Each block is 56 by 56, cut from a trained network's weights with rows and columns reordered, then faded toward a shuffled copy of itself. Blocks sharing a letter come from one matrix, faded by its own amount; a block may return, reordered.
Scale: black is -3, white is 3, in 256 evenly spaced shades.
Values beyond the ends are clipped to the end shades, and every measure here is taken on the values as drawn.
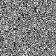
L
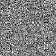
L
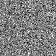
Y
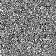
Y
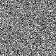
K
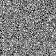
Y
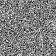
Y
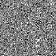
L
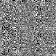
L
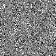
K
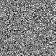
Y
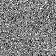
Y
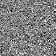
K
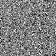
Y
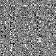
L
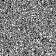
Y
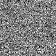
Y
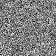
Y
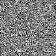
L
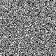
Y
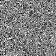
Y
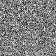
Y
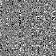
L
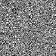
K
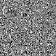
K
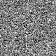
Y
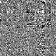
L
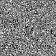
K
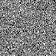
K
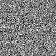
Y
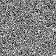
Y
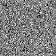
K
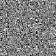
K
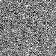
Y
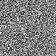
Y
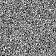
Y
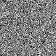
Y
